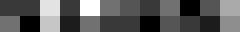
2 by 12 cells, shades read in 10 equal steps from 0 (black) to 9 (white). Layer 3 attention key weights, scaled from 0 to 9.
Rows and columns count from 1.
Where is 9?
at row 1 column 5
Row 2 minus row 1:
2 -2 -1 -1 -5 -2 -1 -2 -1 2 -2 -1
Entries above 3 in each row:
5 4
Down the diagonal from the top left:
2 0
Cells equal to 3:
3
